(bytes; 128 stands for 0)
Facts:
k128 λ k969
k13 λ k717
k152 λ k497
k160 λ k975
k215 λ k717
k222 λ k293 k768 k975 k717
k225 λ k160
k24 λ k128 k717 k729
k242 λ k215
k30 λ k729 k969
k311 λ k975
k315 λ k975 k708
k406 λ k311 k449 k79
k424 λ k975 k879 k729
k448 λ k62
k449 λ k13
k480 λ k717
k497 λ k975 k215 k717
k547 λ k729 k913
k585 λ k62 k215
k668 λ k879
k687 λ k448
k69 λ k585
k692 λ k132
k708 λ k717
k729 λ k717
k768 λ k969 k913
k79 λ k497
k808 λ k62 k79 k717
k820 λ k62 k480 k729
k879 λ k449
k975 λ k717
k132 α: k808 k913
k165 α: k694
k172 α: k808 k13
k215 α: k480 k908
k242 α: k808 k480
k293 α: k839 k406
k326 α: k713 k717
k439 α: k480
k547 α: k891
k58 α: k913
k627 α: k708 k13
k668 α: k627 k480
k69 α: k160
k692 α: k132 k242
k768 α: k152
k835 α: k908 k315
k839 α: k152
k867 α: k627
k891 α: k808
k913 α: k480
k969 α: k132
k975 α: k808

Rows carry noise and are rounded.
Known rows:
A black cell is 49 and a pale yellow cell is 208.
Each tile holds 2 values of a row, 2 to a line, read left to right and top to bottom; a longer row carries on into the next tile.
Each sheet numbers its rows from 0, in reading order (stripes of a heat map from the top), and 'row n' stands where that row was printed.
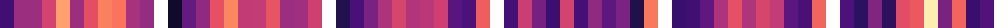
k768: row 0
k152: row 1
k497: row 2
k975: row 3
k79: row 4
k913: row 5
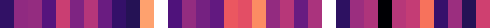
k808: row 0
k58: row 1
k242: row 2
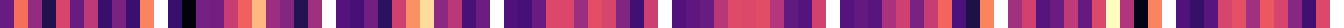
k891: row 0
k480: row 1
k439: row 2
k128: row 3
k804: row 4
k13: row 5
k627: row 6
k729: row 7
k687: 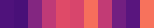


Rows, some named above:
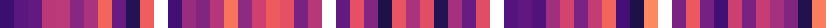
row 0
k708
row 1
k293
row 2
k132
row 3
k13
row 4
k172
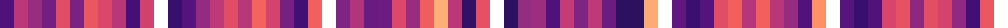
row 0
k547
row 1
k820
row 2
k867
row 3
k808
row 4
k62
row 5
k729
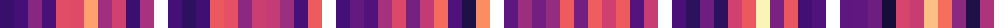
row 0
k215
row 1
k717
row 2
k13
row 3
k969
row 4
k913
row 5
k668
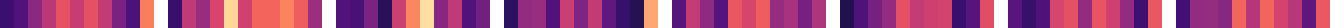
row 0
k585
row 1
k839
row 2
k439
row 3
k808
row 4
k692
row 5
k406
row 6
k729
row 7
k69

